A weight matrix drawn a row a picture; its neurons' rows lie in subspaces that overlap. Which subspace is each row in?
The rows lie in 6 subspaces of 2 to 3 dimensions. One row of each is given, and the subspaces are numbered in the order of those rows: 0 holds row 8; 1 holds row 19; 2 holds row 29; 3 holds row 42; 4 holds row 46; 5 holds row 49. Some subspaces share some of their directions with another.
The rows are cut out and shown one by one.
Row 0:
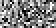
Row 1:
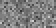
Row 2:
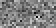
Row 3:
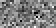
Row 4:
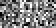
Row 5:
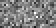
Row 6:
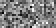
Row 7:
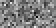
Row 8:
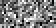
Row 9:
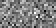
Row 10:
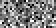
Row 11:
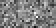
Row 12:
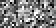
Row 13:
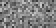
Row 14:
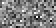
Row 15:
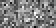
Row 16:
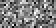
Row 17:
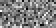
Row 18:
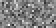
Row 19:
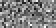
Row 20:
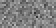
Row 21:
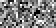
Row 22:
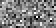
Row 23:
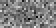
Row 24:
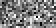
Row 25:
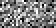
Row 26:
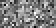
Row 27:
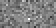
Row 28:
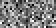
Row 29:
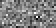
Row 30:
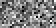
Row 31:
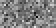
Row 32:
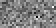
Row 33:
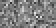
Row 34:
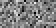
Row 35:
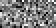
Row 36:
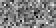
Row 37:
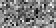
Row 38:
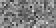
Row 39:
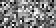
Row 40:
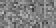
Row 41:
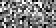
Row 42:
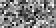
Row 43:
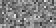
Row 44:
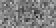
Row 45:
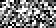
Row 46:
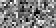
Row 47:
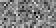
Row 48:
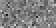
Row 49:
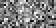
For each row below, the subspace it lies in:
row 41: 1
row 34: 1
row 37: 1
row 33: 1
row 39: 1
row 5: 4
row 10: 5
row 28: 5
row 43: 0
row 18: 5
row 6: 3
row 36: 4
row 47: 1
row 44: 3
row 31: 2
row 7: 5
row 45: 0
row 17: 4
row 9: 0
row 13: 1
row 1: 5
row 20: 0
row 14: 2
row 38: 3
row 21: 4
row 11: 2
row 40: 3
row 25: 1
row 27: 4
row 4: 4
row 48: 2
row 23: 4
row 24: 2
